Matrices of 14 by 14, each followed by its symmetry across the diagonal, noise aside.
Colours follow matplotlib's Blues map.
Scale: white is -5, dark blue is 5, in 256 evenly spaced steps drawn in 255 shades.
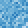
symmetric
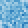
symmetric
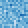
antisymmetric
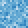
symmetric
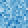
neither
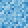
symmetric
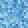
antisymmetric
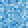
antisymmetric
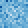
symmetric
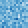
antisymmetric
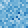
symmetric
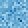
symmetric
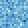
antisymmetric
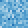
neither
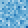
symmetric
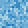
antisymmetric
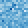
neither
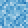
symmetric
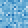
antisymmetric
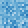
symmetric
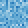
neither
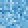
antisymmetric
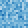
neither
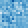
antisymmetric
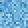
neither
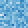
neither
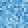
neither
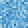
neither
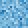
neither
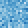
antisymmetric
